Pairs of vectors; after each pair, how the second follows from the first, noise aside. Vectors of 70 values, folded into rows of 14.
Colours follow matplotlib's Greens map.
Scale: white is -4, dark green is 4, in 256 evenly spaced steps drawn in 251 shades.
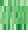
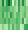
reversed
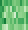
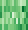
reversed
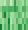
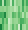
sign-scrambled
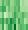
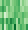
copied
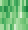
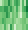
copied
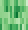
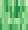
copied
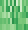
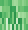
reversed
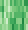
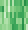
copied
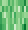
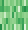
sign-scrambled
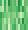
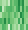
sign-scrambled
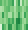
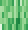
copied
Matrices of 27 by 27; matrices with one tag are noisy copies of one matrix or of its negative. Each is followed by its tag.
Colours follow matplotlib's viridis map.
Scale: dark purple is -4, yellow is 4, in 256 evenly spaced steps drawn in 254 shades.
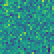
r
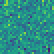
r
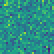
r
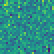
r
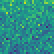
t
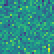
r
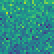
t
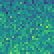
t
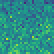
t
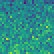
t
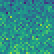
t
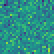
r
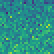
t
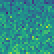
t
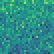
t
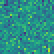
r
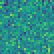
r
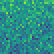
t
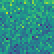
t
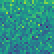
t
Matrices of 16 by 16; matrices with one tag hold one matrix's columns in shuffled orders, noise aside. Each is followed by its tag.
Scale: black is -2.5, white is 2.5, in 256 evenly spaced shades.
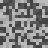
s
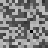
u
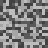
u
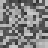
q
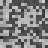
q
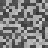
u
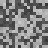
s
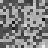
q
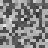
s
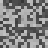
q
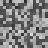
s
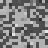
q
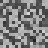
s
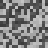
s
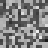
s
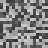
u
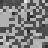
q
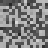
q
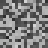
u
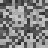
q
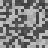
q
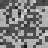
q
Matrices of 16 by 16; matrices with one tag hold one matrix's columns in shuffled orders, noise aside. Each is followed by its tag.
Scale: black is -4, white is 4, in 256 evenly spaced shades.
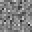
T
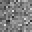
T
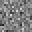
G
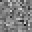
T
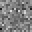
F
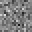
G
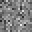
T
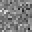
F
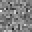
F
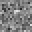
F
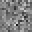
T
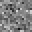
F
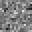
F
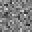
G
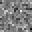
F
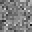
T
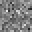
F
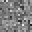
T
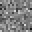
F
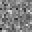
F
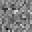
F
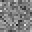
T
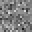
F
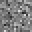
G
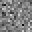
G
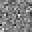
G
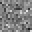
F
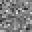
F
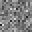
T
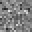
F
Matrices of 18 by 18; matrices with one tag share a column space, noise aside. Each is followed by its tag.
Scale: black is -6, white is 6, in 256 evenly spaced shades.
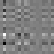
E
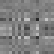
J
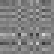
E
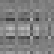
J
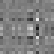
J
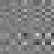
E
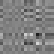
E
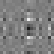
J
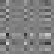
E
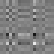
E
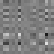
E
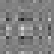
J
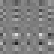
E
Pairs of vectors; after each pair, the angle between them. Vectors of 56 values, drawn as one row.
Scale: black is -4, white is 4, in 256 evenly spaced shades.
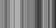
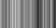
nearly parallel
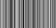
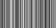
nearly opposite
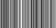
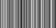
nearly opposite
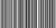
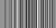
nearly parallel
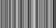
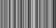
nearly parallel
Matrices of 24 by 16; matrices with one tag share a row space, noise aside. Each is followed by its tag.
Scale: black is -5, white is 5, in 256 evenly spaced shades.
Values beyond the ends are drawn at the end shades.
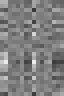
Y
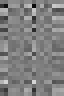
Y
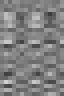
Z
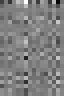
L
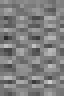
Z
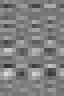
Z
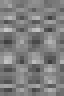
Z
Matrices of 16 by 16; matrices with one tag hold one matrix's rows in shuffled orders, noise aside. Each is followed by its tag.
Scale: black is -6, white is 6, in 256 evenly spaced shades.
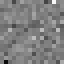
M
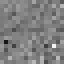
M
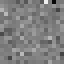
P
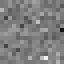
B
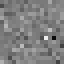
P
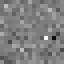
P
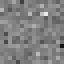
B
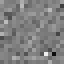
P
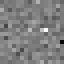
B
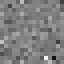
P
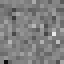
M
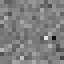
P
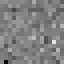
M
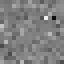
P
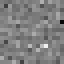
B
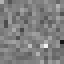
B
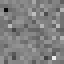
M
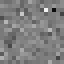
P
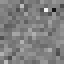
P
